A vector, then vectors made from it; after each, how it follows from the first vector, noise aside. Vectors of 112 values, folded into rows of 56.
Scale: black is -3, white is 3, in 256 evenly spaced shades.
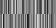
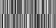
negated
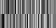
sign-scrambled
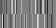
partly zeroed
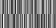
negated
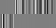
partly zeroed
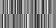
negated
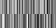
sign-scrambled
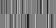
partly zeroed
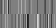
partly zeroed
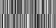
negated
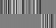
partly zeroed
